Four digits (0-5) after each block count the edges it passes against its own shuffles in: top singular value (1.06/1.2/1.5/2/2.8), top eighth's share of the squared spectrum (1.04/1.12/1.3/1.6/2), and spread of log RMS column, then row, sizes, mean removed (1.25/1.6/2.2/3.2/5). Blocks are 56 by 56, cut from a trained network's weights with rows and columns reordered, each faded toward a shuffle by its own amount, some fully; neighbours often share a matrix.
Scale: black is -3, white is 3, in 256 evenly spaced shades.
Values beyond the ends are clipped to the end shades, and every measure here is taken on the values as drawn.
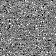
0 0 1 0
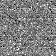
1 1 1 0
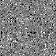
3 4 2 2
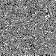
2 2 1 1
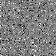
3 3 1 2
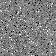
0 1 0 0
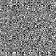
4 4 1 2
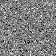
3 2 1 1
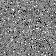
1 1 0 0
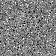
0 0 0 0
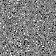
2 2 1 1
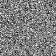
2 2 1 0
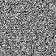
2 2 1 0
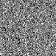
3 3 1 0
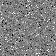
0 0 0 0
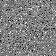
0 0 0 0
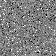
0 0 0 0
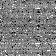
3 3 1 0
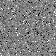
0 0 0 0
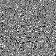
3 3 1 2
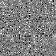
3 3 1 1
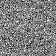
2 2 0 0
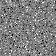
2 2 1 0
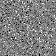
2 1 0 0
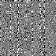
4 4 3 2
